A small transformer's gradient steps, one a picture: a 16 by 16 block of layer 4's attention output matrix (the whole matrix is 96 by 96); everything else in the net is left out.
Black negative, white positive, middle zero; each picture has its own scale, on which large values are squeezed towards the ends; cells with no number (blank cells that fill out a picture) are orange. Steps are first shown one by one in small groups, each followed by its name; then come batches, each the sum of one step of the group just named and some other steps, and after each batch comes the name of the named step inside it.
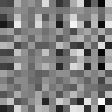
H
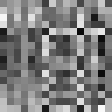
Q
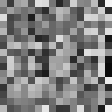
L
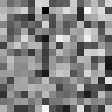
L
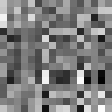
Q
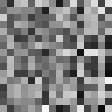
L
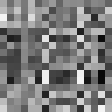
Q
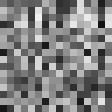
H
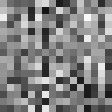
L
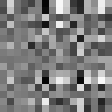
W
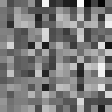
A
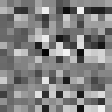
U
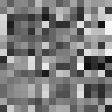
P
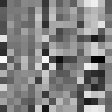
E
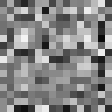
E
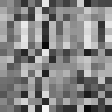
A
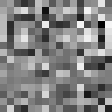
P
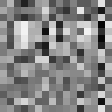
U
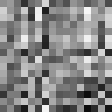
U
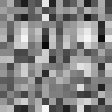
A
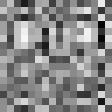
U
